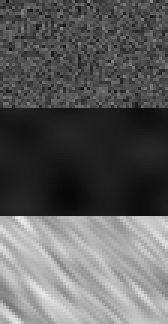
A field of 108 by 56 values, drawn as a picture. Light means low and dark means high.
It is made of 3 by 1 panels. Panel 1,1: high, fine-grained. Panel 2,1: very high, smooth, faint in contrast. Panel 3,1: low, slanting down to the right.
